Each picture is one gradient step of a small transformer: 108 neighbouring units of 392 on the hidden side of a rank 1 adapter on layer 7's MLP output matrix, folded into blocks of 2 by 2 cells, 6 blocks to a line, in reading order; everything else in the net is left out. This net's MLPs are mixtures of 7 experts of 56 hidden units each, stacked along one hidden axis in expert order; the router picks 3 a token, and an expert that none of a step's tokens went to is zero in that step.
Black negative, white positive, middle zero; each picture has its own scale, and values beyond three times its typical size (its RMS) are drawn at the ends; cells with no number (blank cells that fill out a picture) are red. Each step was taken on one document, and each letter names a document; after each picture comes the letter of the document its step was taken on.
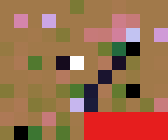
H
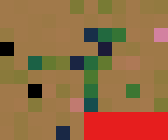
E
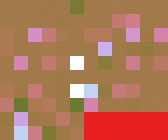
H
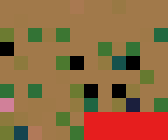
H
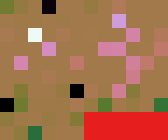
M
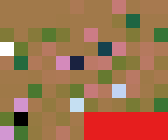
H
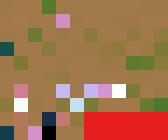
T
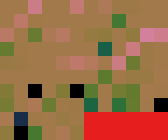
H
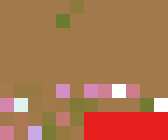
T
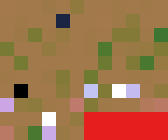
T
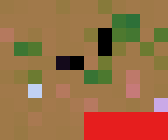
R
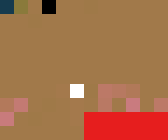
M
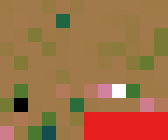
T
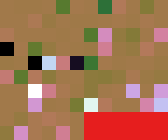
E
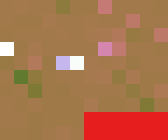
E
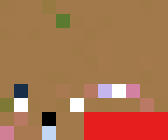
T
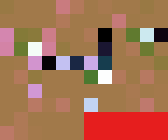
R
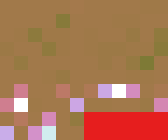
T
